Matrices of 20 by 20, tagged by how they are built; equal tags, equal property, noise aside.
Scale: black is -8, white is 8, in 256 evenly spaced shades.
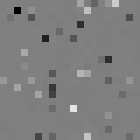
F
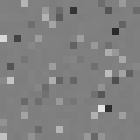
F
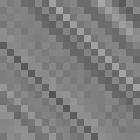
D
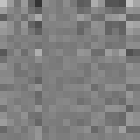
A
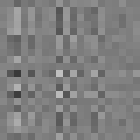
A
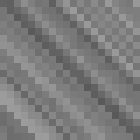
D
